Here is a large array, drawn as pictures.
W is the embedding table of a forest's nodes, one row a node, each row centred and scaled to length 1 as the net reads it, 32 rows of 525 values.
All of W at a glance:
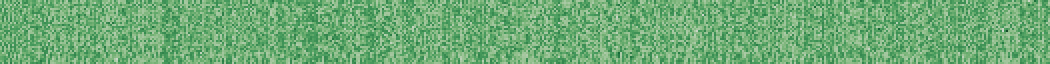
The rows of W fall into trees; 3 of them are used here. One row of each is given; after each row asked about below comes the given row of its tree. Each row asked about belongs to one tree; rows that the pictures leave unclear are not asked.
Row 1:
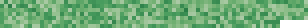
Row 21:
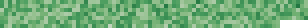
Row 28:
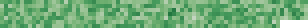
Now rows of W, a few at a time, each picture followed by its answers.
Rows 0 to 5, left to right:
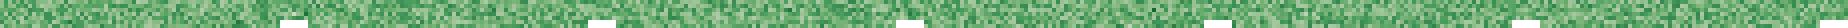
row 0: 1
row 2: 28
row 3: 1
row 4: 21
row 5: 21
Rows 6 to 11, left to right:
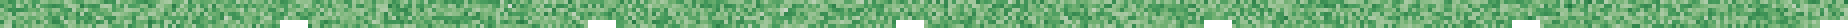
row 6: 21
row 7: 21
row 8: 1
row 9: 1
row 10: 1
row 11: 28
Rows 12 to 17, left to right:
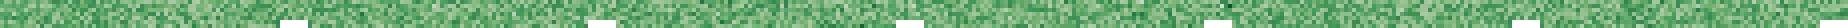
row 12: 1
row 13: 21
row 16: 1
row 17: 21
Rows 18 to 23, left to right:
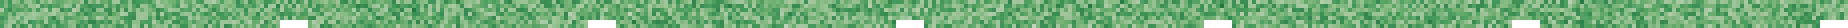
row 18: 21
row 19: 21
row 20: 1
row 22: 21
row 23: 1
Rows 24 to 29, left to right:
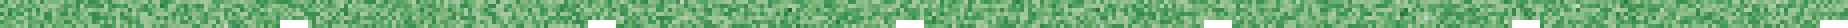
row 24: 1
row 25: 1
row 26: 28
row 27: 28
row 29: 21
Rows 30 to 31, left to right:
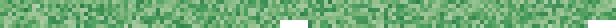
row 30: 21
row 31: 21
